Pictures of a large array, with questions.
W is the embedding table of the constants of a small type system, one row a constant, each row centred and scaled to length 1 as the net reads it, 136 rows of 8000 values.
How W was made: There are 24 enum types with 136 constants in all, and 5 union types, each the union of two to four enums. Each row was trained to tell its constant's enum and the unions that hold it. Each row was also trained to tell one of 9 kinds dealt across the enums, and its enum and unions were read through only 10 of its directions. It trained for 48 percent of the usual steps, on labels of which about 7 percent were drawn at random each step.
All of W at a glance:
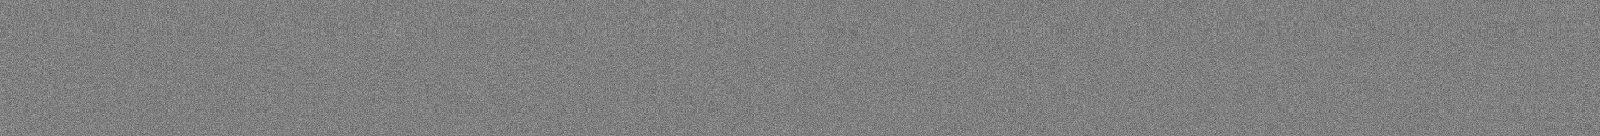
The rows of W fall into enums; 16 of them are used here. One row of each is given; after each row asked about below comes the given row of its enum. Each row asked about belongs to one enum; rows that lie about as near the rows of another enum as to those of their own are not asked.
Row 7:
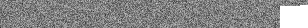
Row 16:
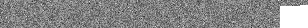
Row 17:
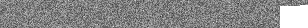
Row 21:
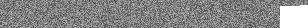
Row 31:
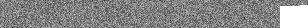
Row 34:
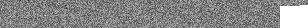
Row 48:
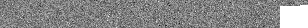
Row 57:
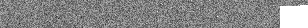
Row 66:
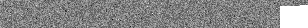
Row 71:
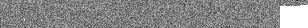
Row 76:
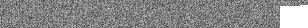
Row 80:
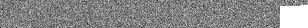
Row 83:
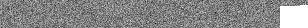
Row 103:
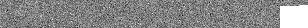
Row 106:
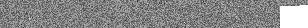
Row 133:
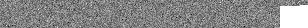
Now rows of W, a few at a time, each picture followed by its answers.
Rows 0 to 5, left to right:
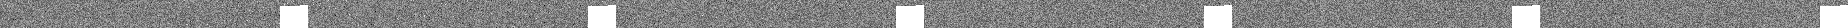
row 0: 106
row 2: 66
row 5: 133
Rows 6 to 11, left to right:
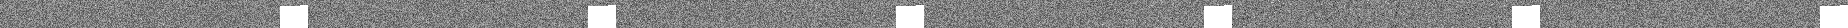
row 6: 83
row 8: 106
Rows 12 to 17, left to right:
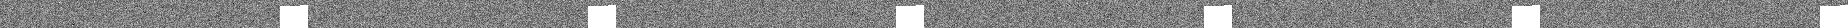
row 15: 106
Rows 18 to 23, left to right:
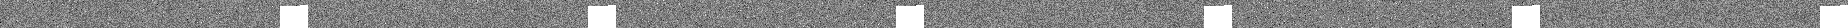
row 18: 80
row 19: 133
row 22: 48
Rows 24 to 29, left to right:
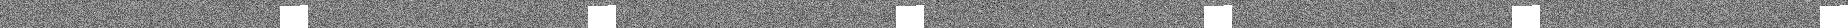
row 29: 31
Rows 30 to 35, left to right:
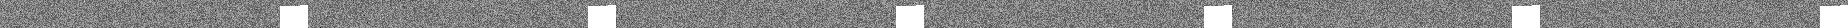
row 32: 31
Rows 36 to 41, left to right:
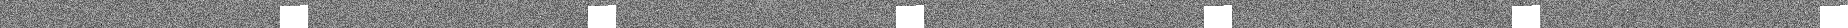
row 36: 80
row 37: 76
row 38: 17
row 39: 106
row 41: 83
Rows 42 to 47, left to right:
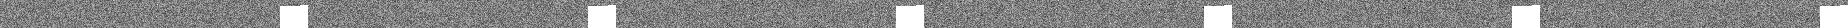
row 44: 80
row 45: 76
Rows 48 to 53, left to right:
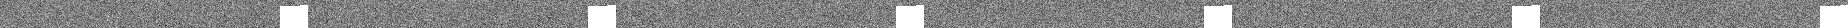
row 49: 66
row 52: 17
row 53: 71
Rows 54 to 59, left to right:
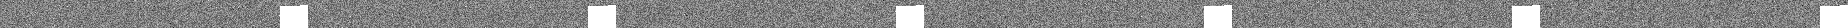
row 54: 48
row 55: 106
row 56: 71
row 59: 66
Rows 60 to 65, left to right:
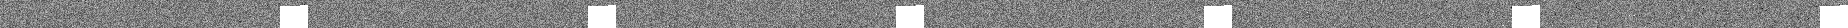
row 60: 133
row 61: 80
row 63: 133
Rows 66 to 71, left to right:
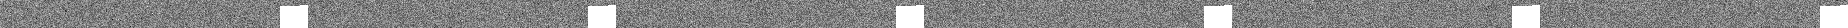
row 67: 83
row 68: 83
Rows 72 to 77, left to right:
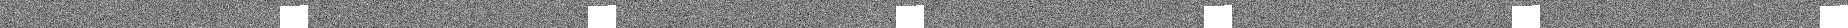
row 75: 80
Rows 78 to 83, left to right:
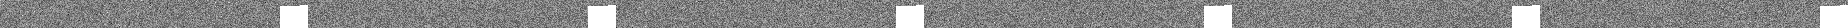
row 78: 66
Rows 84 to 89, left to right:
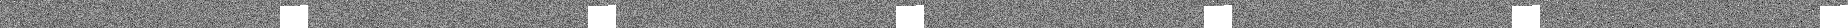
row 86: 31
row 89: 7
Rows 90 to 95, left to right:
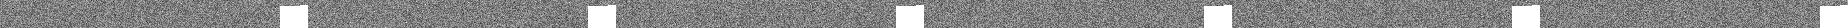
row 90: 83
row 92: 17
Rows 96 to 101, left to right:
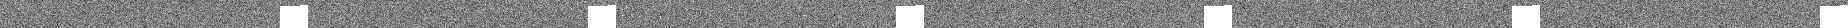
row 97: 103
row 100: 7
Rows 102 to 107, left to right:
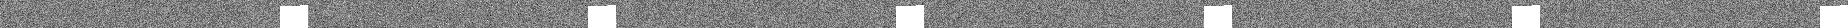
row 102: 133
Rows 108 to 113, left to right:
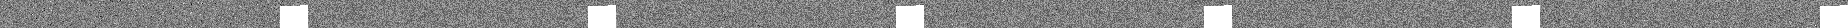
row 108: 48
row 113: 66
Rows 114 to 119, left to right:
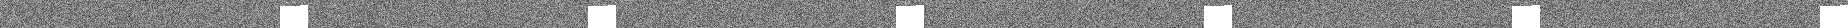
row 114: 71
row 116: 83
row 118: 21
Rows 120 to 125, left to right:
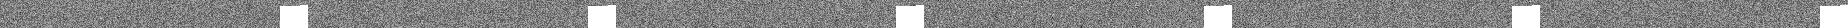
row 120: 76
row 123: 133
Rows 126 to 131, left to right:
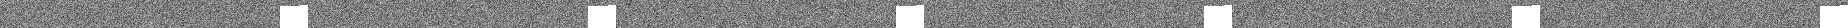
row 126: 17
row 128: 17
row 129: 17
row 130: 106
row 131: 66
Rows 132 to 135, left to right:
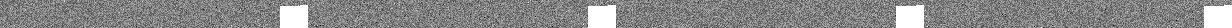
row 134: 71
